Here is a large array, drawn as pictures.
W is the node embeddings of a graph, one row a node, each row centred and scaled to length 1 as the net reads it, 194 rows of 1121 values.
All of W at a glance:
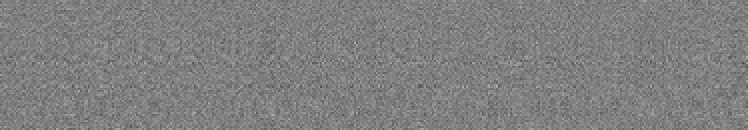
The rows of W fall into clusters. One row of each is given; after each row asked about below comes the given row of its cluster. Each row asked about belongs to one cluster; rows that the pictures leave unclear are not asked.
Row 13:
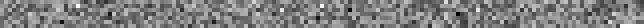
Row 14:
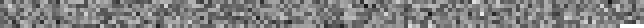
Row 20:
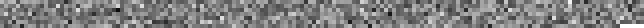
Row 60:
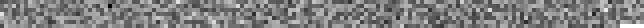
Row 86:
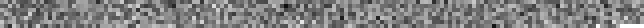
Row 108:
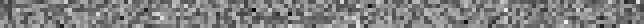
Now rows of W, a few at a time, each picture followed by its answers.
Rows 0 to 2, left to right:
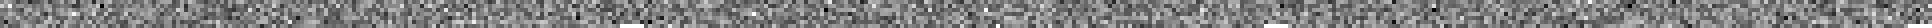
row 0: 14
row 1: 13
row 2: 108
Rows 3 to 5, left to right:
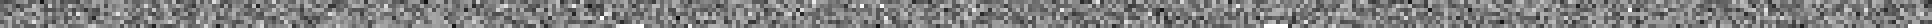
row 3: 108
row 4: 60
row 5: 13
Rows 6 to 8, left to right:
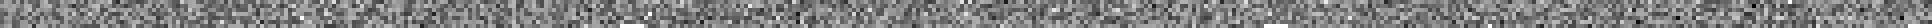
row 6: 14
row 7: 20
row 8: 13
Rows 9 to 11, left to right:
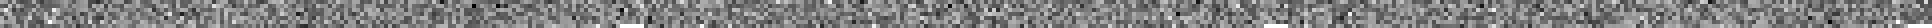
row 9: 86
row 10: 13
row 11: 108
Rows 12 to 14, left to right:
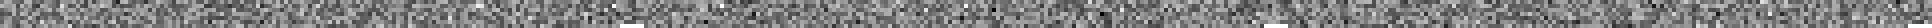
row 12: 14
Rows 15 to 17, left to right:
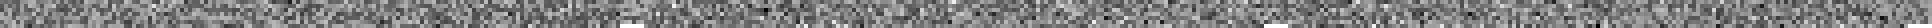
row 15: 60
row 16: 20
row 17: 86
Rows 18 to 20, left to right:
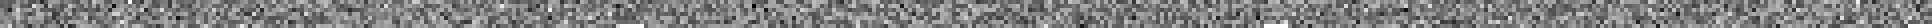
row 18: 108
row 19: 60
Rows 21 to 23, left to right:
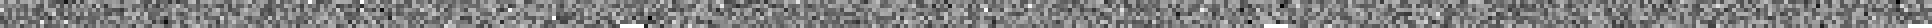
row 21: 20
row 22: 13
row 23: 14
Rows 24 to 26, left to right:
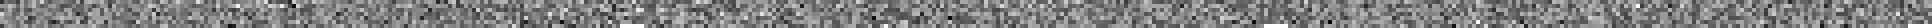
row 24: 60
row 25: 108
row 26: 14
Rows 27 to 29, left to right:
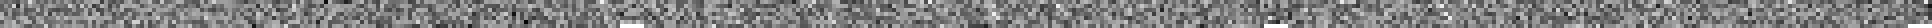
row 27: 60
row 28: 14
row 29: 108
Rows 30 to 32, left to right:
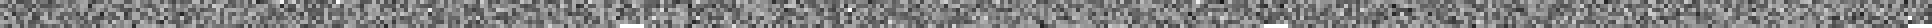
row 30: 86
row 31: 108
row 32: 20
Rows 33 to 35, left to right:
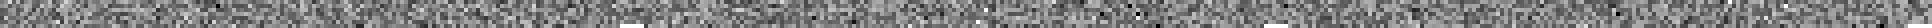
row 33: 14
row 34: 13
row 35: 86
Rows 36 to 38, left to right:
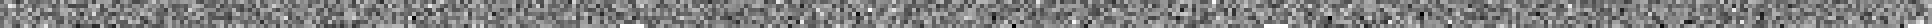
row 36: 14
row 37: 20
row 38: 86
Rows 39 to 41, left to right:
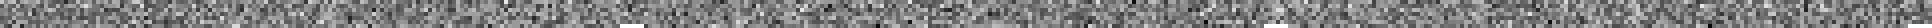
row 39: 20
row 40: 60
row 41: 14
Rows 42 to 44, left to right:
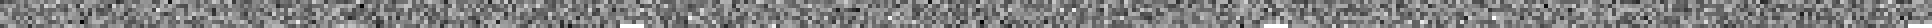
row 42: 60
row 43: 86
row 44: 60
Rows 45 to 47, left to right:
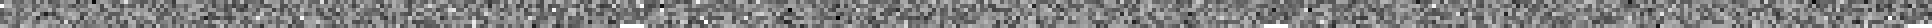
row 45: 14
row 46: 108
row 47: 108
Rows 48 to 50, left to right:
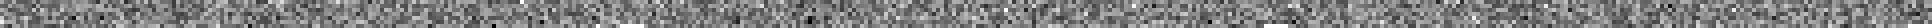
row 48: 86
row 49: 20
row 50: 14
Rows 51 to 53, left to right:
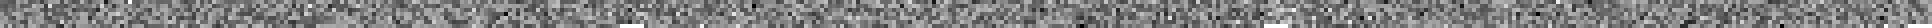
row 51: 108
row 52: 60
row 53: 86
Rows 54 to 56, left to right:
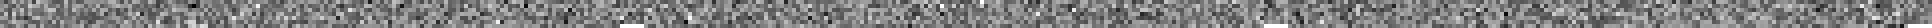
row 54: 20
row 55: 86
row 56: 108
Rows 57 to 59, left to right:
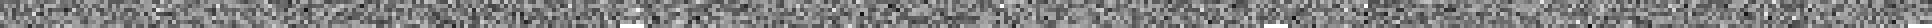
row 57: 60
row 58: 108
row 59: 13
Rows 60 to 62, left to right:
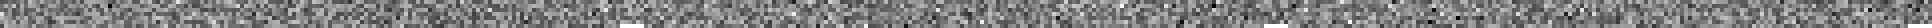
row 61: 14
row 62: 108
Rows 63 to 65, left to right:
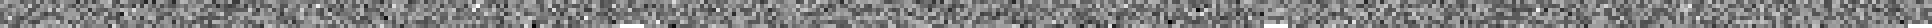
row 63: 14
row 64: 60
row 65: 14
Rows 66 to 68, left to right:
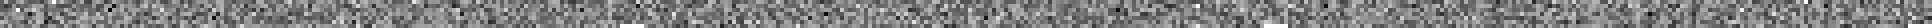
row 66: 108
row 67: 86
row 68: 14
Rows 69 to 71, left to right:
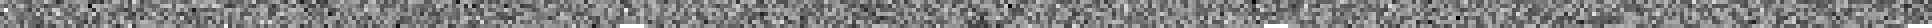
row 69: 86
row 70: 14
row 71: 108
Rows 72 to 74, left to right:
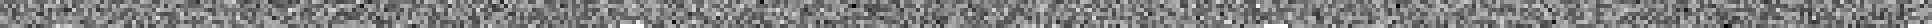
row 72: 60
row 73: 14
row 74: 60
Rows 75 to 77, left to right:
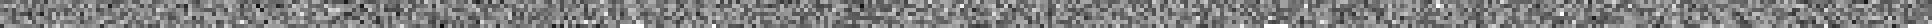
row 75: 60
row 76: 14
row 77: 108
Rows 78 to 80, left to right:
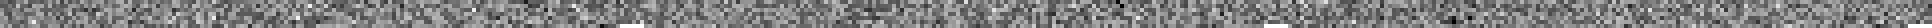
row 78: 108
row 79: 14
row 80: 20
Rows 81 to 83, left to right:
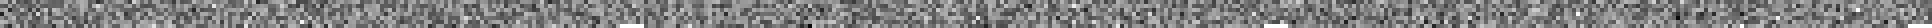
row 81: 86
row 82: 14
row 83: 20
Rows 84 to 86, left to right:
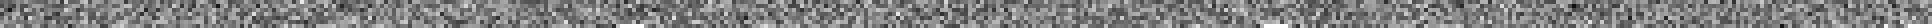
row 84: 108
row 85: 86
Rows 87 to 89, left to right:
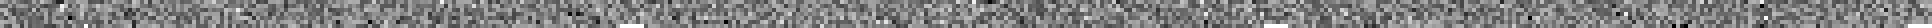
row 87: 86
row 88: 60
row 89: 86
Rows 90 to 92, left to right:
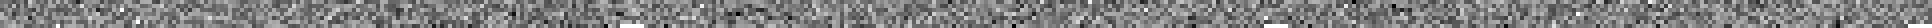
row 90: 60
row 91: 20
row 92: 20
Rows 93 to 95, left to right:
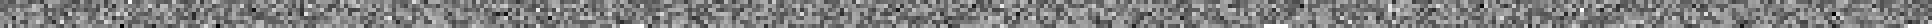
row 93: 108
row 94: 108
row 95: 108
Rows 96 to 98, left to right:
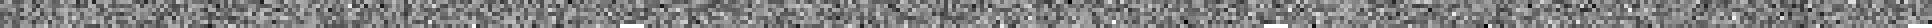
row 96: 14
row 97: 108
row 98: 13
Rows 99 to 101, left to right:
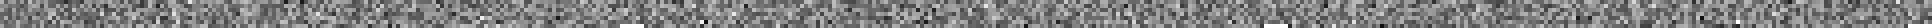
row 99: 20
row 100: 14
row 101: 14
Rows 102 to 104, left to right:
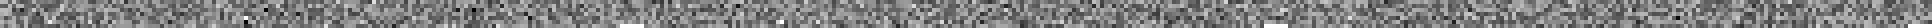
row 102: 86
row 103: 60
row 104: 13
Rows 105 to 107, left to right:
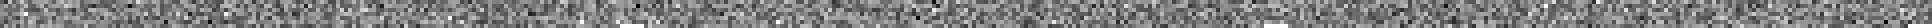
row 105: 13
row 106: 60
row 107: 20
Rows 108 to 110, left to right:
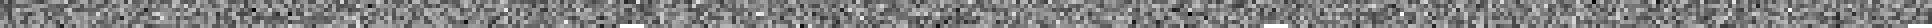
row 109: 108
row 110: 20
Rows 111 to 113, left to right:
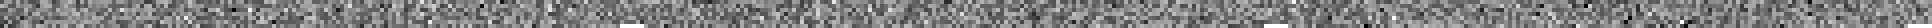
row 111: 14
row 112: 20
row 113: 86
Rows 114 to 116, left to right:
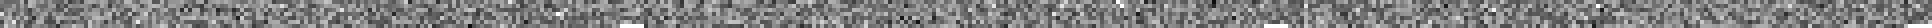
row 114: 60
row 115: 14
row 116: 108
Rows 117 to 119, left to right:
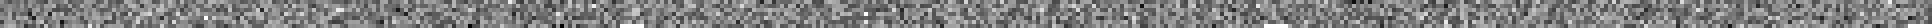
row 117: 60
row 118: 14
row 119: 20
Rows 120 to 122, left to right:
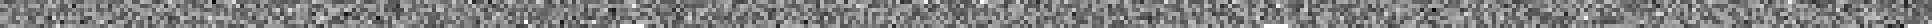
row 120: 60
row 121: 86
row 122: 108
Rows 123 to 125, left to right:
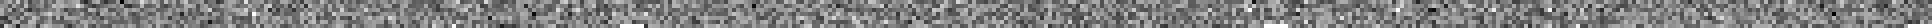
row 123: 13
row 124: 60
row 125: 108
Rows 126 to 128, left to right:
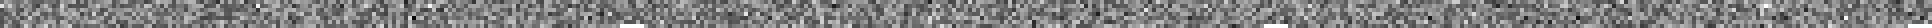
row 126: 14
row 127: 20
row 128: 14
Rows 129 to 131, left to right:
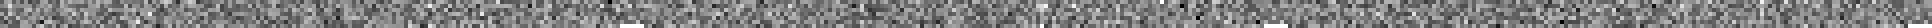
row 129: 14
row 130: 14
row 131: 14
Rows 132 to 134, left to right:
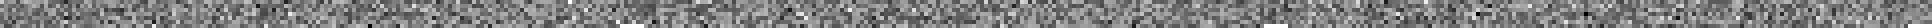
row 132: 20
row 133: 108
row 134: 13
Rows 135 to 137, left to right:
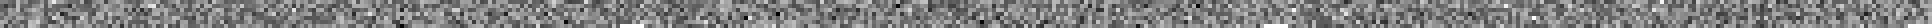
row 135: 108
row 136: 86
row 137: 86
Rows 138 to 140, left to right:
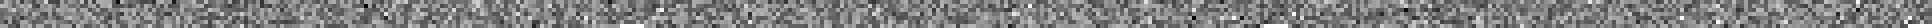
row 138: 14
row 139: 108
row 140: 20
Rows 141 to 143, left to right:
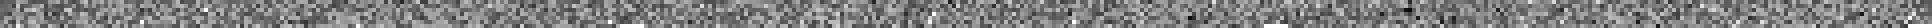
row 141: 108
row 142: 20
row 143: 20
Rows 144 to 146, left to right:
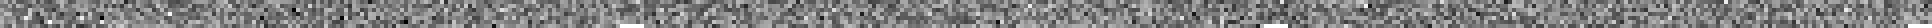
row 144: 86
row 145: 108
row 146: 13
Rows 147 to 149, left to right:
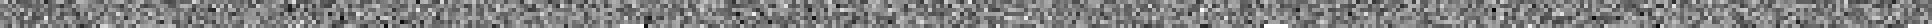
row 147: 86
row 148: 13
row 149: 108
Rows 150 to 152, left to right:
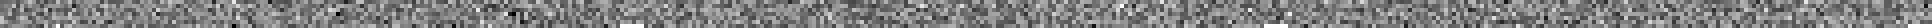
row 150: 60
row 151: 14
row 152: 13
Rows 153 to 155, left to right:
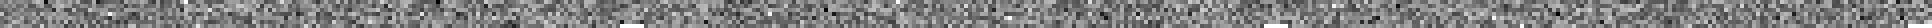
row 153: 13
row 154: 13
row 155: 60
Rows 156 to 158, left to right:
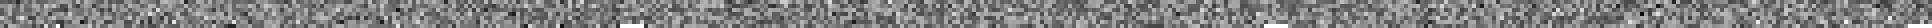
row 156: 60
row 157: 13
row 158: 108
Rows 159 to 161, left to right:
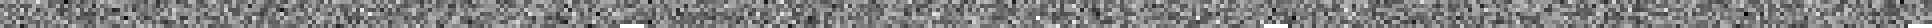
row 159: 20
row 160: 20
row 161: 13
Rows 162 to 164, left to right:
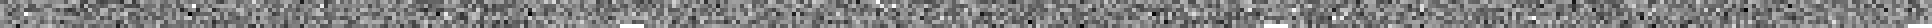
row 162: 13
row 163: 60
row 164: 86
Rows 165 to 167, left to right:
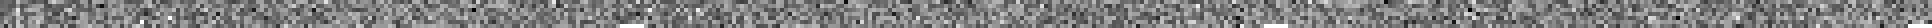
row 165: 108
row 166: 86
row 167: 13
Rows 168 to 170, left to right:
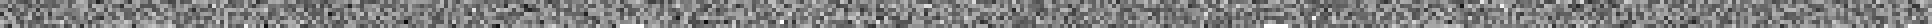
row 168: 86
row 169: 60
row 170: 86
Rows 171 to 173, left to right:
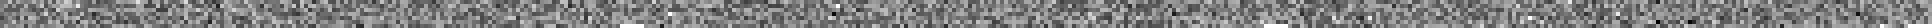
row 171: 13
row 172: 13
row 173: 86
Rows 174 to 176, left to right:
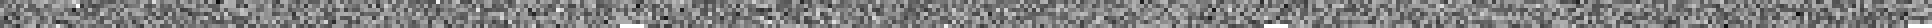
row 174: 13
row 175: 20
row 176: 60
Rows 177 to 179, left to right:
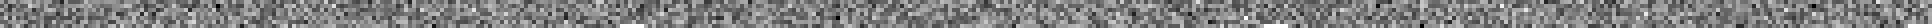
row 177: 20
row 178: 108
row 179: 86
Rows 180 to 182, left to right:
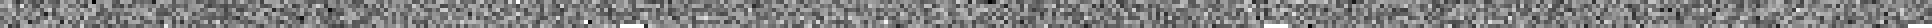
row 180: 14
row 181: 60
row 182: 20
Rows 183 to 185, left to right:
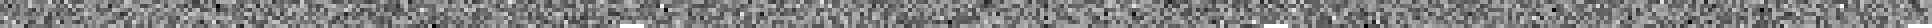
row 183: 60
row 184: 108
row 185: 86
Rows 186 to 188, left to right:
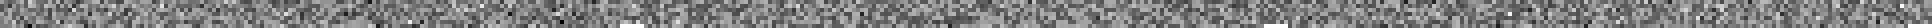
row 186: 60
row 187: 108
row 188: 14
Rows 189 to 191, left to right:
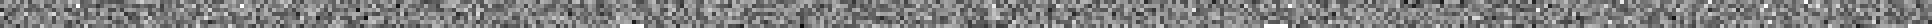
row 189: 13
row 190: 14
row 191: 14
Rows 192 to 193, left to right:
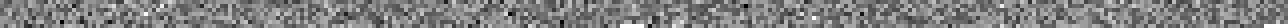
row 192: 60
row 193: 108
